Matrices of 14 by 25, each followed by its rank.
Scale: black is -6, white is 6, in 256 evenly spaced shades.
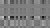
one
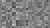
three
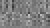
three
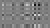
one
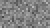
full rank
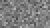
full rank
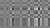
one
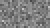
full rank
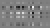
one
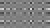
one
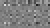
three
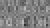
three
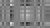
one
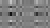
one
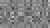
three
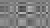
one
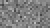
full rank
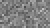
full rank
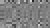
three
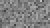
full rank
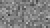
full rank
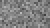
full rank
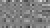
three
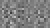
three
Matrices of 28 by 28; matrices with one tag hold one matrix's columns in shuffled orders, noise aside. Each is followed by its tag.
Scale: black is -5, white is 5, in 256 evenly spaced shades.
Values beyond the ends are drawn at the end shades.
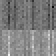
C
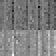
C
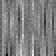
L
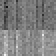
C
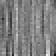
L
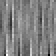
L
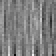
L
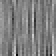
L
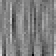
L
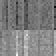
C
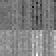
C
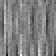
L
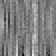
L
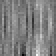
L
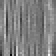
L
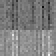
C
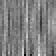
L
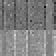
C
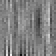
L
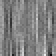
L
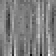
L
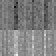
C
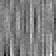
L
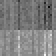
C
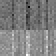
C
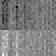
C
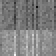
C
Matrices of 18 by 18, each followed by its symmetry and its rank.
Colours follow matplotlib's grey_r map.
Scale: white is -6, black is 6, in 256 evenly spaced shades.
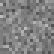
neither, full rank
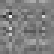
neither, rank three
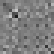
symmetric, rank three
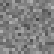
neither, full rank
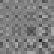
symmetric, rank three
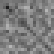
symmetric, rank three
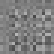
antisymmetric, rank two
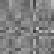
neither, rank three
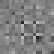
symmetric, rank three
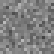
neither, full rank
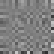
antisymmetric, rank two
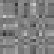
antisymmetric, rank two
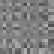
antisymmetric, rank two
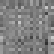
neither, rank three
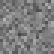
neither, full rank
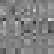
neither, rank three
